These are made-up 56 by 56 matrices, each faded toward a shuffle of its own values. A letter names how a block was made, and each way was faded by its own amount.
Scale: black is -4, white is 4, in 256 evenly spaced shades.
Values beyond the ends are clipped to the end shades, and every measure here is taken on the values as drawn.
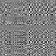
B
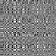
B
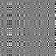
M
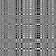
M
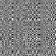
B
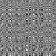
B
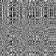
B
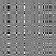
M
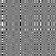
M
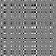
M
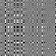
M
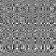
B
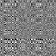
B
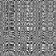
B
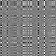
M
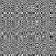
B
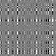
M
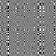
M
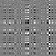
M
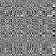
B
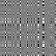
M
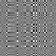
M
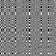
M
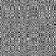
B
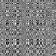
B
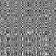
B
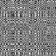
B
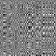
B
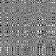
B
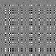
M
